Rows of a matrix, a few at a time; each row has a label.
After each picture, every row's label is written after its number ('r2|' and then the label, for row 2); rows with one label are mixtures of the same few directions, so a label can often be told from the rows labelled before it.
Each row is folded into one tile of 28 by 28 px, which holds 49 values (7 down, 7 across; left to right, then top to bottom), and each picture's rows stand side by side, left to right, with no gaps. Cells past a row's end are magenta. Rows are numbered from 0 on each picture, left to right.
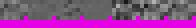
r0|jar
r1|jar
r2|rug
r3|jar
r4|jar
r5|jar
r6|jar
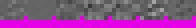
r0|rug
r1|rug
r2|jar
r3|jar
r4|jar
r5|rug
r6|rug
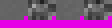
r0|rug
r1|jar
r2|rug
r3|jar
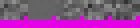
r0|jar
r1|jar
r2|rug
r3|jar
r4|jar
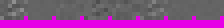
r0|rug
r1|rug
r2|jar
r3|rug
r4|jar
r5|rug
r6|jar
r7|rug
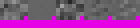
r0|jar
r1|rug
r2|jar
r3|rug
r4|rug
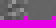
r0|rug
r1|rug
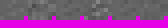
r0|rug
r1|jar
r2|rug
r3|rug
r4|rug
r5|jar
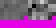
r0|jar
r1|jar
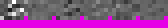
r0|rug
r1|jar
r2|rug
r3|rug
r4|jar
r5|rug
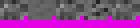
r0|jar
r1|rug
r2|jar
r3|rug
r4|jar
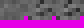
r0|jar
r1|rug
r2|rug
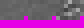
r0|rug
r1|jar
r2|rug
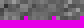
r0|jar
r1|jar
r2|rug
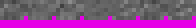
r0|jar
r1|jar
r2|jar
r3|rug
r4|rug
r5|jar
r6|rug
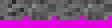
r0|rug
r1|jar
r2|rug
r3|jar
